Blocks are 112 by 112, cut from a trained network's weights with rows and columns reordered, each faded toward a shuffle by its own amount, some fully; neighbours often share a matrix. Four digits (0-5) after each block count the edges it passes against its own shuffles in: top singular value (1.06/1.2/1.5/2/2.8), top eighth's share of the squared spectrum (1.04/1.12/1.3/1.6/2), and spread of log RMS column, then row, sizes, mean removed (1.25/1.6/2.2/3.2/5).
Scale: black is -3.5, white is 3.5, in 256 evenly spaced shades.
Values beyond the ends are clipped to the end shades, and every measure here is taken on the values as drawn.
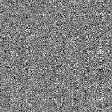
3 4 3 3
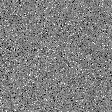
0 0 0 0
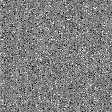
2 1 0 0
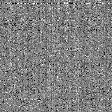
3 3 0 3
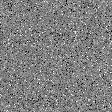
0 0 0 0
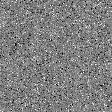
0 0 0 0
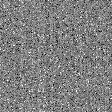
2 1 0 0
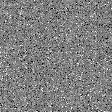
1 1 0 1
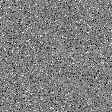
0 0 0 0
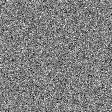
0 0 0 0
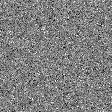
0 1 0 0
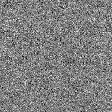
2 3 0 1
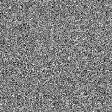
3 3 0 2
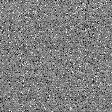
1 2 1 0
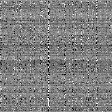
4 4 4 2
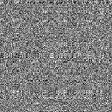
4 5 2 3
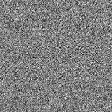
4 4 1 2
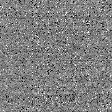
2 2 2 0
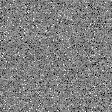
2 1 1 0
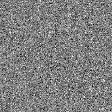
2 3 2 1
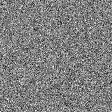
1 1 0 0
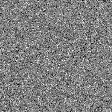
2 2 0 1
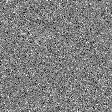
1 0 0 0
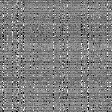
4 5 4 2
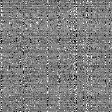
3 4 4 1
